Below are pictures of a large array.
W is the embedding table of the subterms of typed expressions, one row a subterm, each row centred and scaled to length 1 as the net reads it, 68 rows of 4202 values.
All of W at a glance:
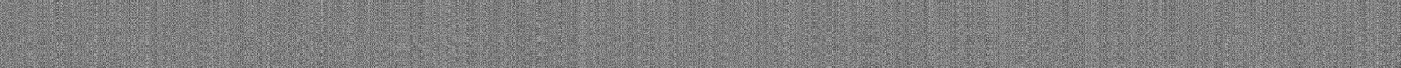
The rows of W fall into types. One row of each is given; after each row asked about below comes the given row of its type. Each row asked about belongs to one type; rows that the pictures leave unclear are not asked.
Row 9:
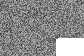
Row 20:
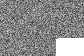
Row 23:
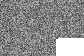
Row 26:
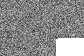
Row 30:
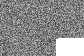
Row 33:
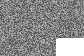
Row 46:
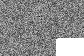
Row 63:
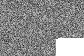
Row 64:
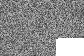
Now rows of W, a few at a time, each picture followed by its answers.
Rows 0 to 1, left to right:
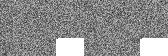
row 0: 30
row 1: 9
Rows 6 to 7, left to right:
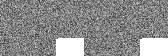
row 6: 30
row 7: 26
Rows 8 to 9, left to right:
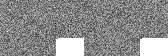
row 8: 20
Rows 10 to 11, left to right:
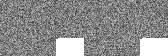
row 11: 64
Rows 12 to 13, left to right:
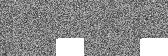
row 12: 30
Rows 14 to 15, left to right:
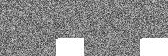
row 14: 26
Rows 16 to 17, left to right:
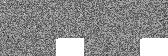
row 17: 23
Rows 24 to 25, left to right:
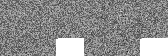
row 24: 26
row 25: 46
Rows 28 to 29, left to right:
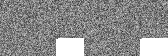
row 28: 9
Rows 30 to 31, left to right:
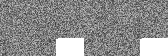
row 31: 46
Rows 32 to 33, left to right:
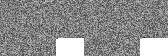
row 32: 23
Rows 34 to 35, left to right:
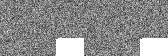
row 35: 9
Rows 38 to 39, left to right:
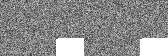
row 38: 23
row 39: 63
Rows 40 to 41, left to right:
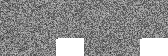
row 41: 26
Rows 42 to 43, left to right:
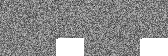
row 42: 9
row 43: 20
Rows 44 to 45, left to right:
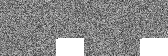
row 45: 30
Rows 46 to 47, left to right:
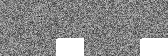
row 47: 46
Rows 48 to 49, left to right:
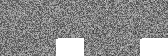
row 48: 26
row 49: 46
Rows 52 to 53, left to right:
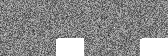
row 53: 63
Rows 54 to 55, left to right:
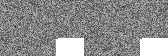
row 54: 63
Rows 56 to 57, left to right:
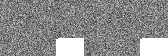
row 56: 63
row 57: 30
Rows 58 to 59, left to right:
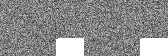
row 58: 20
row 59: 33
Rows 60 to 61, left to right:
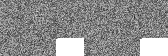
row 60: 46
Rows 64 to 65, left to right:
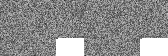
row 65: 9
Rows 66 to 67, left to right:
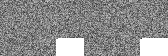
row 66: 33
